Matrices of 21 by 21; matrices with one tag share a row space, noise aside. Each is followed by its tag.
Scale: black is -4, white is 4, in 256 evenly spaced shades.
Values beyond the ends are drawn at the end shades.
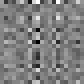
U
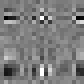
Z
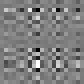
U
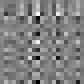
U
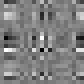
Z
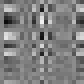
Z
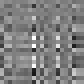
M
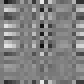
Z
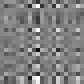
U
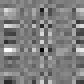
Z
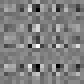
U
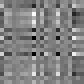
M
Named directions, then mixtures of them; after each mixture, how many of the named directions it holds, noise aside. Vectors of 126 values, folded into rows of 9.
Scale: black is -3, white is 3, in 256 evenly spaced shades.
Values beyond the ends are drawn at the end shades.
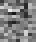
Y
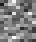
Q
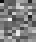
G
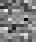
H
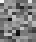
one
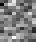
one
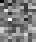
three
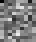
one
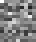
two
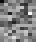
three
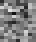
one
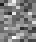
one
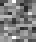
two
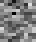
three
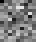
three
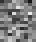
three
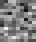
three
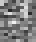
two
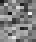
three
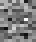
one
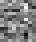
two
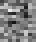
one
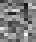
two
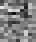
one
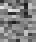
one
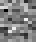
one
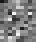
two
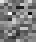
three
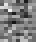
two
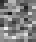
three
